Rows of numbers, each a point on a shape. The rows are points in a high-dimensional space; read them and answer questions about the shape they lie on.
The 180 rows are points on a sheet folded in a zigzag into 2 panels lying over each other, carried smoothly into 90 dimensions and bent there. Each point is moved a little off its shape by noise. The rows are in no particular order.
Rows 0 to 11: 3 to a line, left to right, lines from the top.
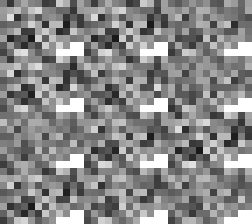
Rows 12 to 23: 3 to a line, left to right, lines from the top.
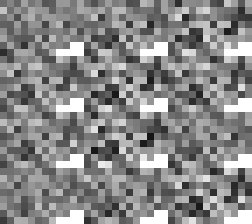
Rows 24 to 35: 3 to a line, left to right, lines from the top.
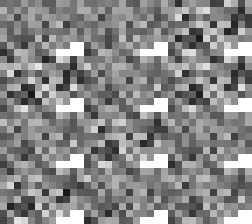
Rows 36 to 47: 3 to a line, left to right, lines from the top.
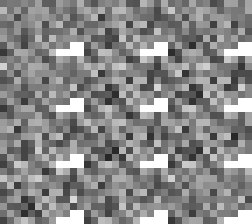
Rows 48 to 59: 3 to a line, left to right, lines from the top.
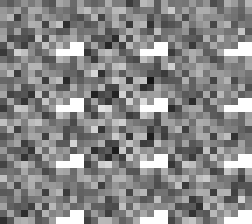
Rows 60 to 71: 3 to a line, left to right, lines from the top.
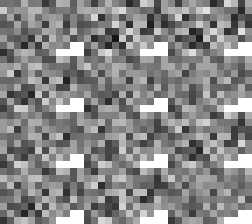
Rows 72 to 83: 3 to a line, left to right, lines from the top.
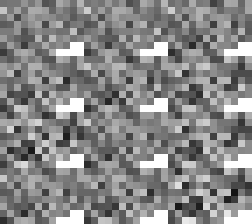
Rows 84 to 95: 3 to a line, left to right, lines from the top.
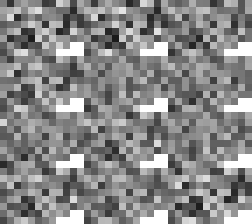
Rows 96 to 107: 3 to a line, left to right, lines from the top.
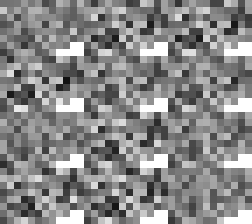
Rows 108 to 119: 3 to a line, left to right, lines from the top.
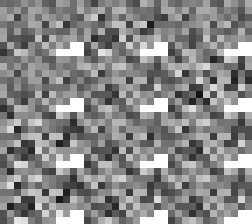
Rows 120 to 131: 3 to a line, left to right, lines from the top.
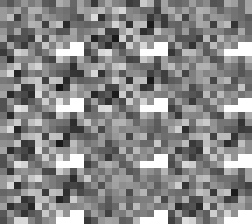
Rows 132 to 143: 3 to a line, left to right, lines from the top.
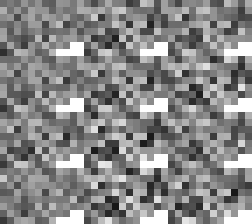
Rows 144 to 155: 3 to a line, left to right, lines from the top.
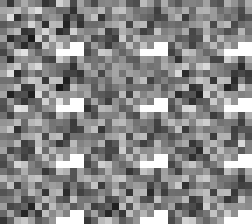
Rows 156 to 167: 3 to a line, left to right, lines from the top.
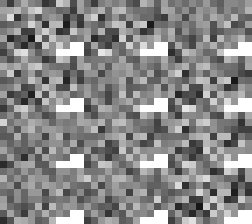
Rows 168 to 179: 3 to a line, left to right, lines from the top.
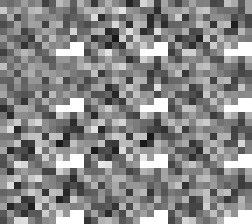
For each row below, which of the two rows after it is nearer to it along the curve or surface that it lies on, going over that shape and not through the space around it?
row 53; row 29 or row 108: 108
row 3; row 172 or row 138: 172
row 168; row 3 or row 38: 3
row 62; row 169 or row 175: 169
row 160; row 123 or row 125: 125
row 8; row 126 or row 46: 126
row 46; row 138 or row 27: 27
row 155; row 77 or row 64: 77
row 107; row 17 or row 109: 17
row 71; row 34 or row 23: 23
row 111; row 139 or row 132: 132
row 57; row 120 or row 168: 120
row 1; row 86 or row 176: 86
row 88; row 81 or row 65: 65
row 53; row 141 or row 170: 170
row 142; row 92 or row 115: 115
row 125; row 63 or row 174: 174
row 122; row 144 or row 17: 144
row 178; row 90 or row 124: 90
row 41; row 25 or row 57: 25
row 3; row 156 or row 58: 156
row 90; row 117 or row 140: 117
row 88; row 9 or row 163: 163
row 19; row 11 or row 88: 11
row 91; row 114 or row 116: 116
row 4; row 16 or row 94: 94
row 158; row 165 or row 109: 165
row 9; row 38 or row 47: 38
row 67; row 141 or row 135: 141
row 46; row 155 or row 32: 155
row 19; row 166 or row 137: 137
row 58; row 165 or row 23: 23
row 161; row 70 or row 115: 115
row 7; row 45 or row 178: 178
